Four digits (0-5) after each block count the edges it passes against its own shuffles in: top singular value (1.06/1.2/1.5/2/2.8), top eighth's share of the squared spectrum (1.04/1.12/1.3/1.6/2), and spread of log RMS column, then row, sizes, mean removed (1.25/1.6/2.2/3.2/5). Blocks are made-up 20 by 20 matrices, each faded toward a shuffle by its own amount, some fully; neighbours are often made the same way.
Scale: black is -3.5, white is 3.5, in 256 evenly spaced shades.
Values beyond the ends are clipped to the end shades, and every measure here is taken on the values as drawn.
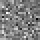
1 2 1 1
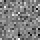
1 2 0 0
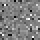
0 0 0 1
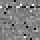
2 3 0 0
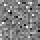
0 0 0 0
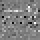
2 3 0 2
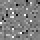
1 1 0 0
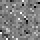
0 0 0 0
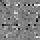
2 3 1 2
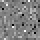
0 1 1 0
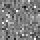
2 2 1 0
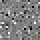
0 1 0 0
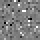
0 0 0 0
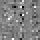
2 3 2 0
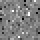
0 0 0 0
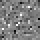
0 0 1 0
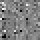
3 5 2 1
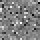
1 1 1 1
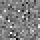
1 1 0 0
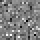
1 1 0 0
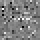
0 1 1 1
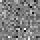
1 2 0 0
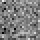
2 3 1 0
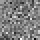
1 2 0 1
